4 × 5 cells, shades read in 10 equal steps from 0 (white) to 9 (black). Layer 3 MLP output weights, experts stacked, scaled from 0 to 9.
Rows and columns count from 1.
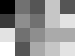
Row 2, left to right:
7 4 5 2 1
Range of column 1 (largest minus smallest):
9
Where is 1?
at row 2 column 5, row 3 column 1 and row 4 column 5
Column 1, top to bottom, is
9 7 1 0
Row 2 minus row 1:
-2 -1 -1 0 -5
